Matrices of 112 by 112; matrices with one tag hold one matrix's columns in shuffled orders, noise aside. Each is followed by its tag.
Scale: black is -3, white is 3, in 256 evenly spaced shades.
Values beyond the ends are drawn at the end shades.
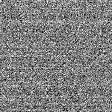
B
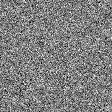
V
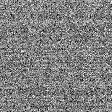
B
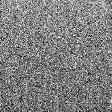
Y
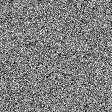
V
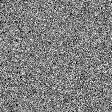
V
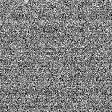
B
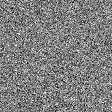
V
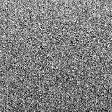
Y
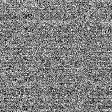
B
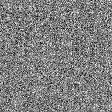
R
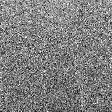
Y
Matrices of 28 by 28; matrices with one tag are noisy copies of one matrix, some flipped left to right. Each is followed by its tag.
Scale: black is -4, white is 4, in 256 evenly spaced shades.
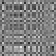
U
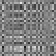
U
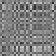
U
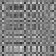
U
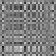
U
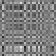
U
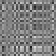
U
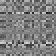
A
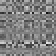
A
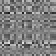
A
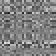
A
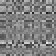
A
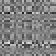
A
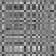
U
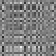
U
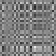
U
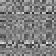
A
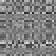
A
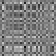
U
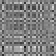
U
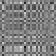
U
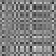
U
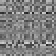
A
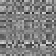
A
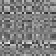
A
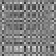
U
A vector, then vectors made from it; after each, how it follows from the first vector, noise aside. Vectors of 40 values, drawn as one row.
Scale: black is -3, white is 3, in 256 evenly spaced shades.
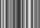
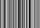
sign-scrambled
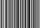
sign-scrambled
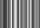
wrapped around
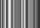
wrapped around
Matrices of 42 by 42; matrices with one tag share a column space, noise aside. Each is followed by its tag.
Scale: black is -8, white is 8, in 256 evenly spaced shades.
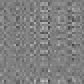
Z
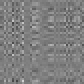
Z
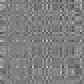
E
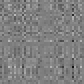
E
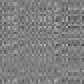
Z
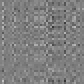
Z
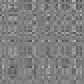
E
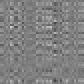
Z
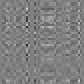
Z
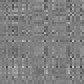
E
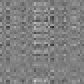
Z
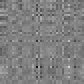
E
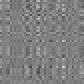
E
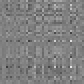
E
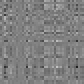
E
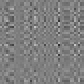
Z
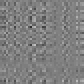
Z
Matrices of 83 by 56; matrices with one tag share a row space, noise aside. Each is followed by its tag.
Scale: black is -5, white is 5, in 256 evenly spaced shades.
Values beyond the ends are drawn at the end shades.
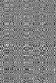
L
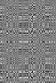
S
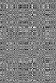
S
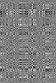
S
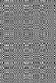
L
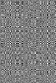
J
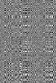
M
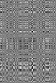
S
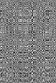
S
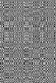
L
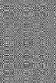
L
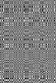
L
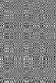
L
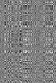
M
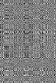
L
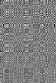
L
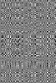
J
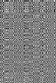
L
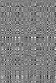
J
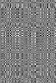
J
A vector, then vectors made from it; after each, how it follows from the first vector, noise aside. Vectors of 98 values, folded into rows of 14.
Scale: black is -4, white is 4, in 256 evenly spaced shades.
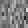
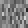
negated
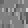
partly zeroed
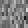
copied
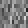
sign-scrambled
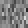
negated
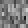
sign-scrambled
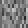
sign-scrambled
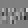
partly zeroed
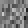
sign-scrambled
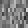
copied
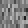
sign-scrambled
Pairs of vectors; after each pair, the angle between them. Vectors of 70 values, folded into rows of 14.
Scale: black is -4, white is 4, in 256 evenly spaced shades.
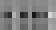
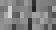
partly opposed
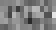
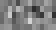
nearly opposite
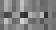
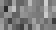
partly opposed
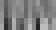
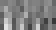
nearly opposite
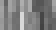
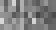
partly aligned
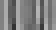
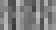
nearly parallel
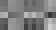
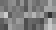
nearly parallel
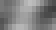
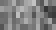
partly aligned
